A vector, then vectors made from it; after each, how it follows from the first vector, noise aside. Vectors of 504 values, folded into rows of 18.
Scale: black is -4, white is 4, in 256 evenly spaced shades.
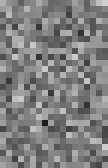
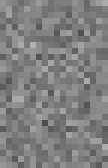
shrunk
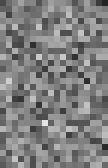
negated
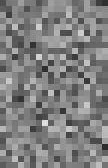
negated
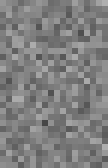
shrunk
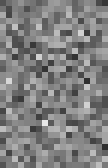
negated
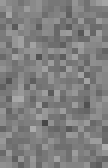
shrunk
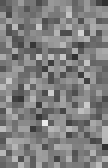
negated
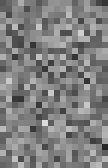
negated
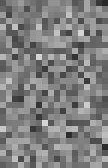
negated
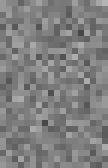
shrunk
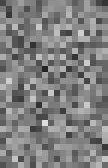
negated
